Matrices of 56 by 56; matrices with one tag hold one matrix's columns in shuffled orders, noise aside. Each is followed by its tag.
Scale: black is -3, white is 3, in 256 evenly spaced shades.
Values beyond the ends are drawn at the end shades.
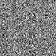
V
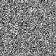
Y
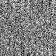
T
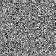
Y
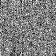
T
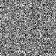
V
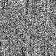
T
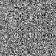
V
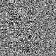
Y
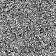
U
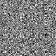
V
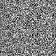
V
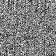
T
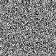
Y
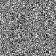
V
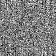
T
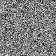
U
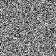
U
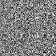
V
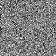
U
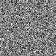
Y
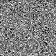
U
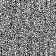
T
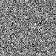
Y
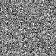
Y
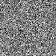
U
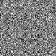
V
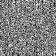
T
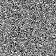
U
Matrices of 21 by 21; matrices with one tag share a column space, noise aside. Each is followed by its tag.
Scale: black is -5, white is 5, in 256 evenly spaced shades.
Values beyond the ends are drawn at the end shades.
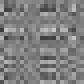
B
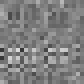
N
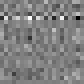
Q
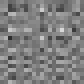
B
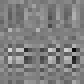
N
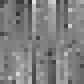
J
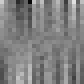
J
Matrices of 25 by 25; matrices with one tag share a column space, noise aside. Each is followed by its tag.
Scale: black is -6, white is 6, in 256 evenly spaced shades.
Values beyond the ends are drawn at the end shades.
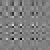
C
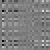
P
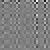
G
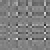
C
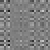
P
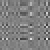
C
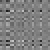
P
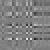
C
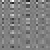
G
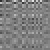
G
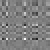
C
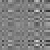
P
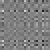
P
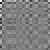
G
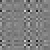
P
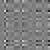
P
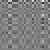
G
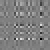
C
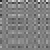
G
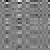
G
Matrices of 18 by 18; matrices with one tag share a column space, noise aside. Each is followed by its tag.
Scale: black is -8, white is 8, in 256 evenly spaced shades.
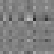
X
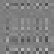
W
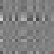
X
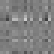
X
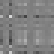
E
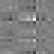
X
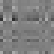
X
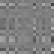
W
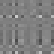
E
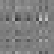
X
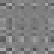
W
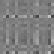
E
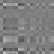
W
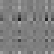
X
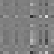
E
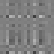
E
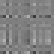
E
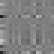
E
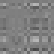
W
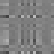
E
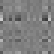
X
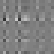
X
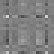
E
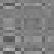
W
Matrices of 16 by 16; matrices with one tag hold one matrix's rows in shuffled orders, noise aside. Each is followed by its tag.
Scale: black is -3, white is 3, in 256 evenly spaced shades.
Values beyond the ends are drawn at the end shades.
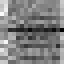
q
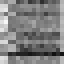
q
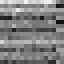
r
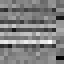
r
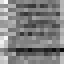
q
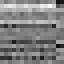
r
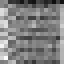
q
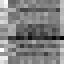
q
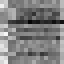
q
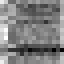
q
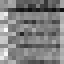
q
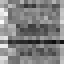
q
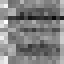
q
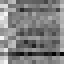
q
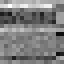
r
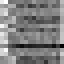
q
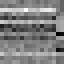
r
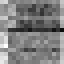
q
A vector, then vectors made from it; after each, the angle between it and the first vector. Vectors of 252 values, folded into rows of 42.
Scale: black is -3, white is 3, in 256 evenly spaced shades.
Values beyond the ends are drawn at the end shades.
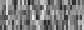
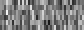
nearly parallel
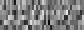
partly aligned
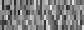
orthogonal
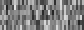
nearly opposite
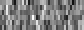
nearly parallel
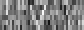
nearly parallel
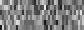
partly aligned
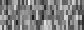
nearly opposite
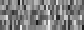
partly opposed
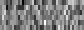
partly opposed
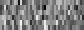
partly opposed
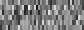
orthogonal
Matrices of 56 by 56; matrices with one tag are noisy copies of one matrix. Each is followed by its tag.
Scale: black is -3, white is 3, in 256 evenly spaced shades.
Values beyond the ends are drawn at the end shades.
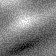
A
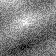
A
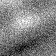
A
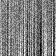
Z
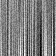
Z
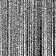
Z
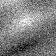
A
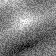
A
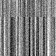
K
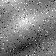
A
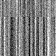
K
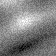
A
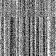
K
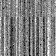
K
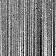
Z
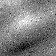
A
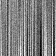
Z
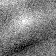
A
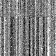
K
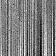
Z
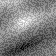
A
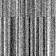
K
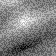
A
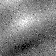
A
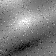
A
